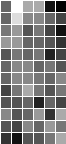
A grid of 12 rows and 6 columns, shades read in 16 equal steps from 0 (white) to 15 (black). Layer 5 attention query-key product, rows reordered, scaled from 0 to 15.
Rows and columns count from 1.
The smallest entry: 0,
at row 1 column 2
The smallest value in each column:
6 0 5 5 6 5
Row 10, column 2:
10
